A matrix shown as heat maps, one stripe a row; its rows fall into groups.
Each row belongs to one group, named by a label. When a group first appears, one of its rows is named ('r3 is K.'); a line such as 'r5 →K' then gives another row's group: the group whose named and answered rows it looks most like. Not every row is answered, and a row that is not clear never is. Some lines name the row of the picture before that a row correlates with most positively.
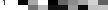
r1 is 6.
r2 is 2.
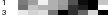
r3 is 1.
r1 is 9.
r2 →9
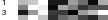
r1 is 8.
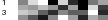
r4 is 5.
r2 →1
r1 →9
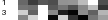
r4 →9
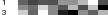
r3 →8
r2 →1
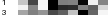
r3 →2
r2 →8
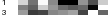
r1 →8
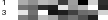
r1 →1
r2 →5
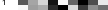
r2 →2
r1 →9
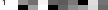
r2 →6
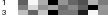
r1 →6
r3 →2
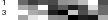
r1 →5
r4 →9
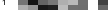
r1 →5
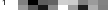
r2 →5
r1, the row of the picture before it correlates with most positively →1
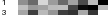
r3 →8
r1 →1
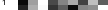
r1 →6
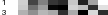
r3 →1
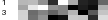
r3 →2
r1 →9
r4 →8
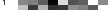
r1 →5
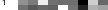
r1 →1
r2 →5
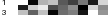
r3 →2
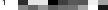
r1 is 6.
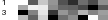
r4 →2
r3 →6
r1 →8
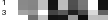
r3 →1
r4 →2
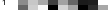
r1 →9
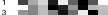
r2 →2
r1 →9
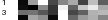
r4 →6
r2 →5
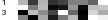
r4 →2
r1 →8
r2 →2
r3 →6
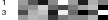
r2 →1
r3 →9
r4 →1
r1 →5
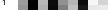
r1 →2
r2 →2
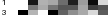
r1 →8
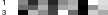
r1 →2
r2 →2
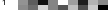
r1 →5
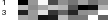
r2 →9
